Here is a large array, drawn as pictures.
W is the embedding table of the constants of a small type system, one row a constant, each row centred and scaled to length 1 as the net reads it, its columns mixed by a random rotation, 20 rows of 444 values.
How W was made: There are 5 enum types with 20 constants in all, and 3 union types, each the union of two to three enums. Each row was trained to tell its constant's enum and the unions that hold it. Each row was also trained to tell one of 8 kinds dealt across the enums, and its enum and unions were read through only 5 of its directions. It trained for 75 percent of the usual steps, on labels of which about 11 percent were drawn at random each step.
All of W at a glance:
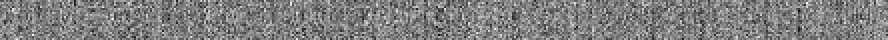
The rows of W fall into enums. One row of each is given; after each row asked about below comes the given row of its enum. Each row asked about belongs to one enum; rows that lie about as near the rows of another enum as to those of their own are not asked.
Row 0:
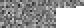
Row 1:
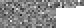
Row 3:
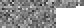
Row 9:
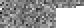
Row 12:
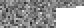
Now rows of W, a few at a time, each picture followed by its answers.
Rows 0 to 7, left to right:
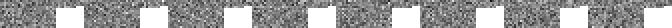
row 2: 1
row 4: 0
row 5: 0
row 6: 9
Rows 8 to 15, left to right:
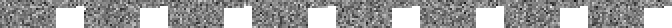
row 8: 9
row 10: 0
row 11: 1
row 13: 9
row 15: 0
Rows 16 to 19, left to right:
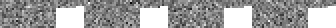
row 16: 12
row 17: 0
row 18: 12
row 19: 9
